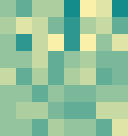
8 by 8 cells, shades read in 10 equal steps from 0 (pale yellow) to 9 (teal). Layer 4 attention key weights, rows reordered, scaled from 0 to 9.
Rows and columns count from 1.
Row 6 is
4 4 6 4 5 5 4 4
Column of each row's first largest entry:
5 5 2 4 2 3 5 3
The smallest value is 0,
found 3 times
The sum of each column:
29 36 27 32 47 23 30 33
